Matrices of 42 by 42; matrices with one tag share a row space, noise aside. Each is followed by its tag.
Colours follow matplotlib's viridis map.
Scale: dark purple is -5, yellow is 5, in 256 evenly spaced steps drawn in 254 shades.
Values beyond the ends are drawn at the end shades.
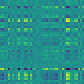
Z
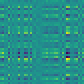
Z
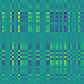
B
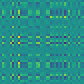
B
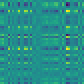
Z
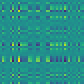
B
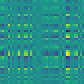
Z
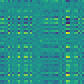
Z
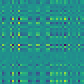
B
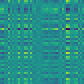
Z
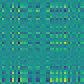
B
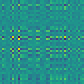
B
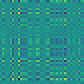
B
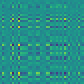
B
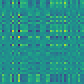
B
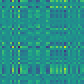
B
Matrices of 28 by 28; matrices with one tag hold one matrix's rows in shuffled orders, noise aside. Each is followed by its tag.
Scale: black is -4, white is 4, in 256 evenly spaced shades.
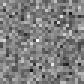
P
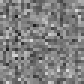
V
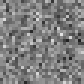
P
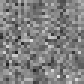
V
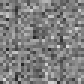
V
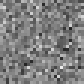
P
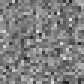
P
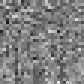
V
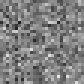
V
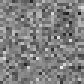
P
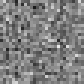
V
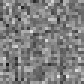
V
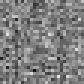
V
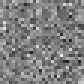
P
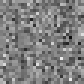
P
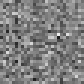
V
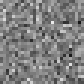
P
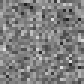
P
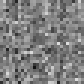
V
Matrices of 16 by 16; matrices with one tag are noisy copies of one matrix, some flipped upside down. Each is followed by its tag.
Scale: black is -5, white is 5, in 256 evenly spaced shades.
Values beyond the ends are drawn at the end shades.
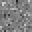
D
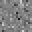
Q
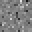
Q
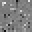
D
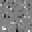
D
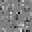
Q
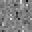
Q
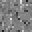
Q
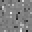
Q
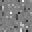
Q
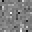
Q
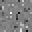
Q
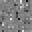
Q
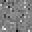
D
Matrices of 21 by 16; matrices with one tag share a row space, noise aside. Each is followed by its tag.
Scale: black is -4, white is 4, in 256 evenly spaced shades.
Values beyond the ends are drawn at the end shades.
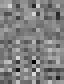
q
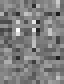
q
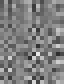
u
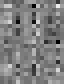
q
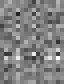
q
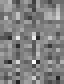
q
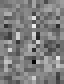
q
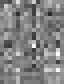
q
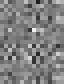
u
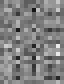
q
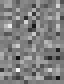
q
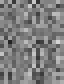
u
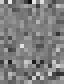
u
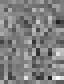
u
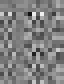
u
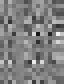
u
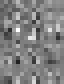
q
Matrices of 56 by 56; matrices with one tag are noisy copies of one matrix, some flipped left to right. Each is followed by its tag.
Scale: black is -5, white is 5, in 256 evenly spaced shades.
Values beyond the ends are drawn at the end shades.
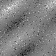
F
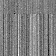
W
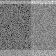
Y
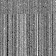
W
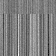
W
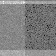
Y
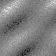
F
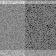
Y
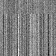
W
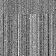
W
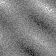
F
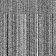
W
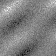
F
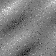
F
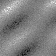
F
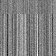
W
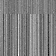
W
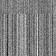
W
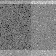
Y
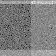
Y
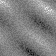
F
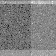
Y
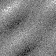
F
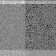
Y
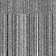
W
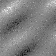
F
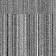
W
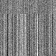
W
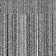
W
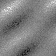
F
